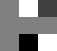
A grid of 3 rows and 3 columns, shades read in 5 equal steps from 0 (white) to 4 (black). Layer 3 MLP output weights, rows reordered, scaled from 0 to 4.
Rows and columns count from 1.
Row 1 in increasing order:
0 2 3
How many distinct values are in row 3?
3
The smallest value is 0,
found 2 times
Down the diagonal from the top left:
2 2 0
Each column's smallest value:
2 0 0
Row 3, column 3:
0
